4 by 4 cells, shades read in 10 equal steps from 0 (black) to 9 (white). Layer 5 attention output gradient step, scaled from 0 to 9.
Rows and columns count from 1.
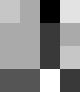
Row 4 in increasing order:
2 3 3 9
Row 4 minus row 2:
-3 -3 7 -4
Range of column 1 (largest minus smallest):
4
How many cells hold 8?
1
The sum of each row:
21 20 21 17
